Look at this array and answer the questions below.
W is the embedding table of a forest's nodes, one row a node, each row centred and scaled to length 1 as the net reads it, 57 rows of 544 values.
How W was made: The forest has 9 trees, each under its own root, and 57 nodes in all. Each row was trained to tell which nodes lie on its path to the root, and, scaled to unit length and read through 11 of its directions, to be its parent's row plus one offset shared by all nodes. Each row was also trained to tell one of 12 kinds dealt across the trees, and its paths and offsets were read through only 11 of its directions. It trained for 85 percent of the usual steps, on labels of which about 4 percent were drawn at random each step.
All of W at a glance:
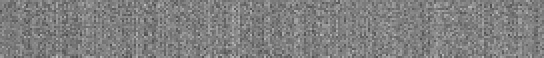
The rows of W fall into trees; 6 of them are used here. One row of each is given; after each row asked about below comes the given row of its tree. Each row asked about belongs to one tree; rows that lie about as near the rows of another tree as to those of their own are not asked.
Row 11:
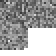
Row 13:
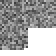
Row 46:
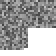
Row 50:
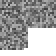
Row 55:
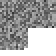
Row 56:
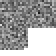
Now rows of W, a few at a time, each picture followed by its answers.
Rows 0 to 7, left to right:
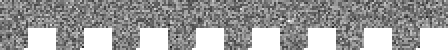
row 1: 55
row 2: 55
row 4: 56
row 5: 56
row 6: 56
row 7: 56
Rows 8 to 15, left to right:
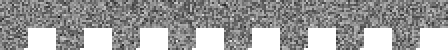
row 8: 50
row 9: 46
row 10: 11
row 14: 56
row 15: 55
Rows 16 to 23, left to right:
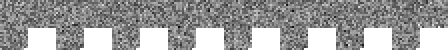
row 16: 46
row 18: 11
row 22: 55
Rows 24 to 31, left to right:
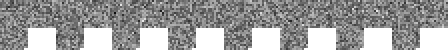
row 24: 56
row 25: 13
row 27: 46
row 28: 13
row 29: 11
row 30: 11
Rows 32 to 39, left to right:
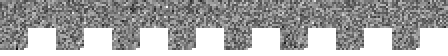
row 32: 11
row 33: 11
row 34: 11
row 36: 46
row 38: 56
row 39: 11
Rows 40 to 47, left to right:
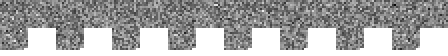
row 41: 13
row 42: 46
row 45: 11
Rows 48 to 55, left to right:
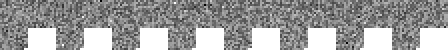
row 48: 55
